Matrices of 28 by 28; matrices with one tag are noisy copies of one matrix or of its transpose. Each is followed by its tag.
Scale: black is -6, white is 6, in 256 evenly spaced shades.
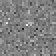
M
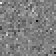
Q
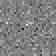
M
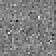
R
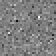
R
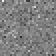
Q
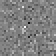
M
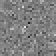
M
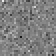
Q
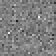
R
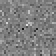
M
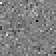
Q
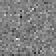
R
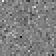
Q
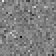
Q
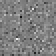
R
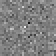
M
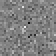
M
